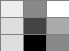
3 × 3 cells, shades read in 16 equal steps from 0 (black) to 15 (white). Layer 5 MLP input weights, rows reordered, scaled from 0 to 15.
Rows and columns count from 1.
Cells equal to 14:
1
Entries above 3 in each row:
3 3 2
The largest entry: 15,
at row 1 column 3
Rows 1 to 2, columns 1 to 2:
14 8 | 13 4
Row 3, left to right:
13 0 8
